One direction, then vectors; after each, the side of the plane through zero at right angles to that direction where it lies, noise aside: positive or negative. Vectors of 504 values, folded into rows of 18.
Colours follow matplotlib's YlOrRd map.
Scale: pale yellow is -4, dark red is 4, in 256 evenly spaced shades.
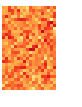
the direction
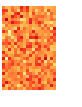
negative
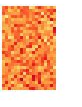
negative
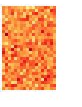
positive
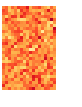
negative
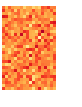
positive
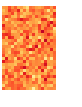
positive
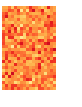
positive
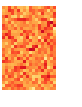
positive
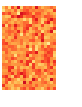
negative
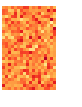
negative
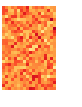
negative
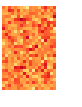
positive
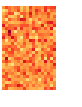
positive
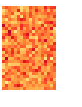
positive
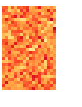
negative
